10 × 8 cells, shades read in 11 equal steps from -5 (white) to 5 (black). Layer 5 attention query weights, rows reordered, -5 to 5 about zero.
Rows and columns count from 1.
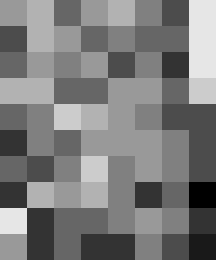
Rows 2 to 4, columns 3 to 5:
-1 1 0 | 0 -1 2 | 1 1 -1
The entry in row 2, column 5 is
0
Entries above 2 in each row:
0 0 1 0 0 1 0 3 2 4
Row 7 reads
1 2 0 -3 0 -1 0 2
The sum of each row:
-7 -2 0 -6 -1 3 1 7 3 15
